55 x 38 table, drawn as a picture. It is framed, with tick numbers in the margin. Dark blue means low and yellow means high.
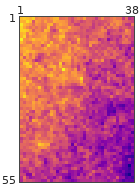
Ninth with the lowest average: bottom right. Slope: up to the top left. Stripes: none. Ninth with the highest average: top left. Average level on the scale: 50%. Mirror symmetry: none.
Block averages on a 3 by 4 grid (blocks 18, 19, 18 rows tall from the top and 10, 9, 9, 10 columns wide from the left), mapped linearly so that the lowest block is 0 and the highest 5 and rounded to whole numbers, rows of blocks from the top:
5433 / 4421 / 3210
